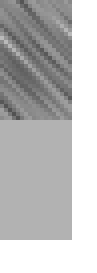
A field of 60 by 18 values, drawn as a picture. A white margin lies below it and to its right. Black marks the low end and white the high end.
The table splits into 2 rows of 1 panel. Panel 1,1: middling, slanting down to the right. Panel 2,1: high, flat.
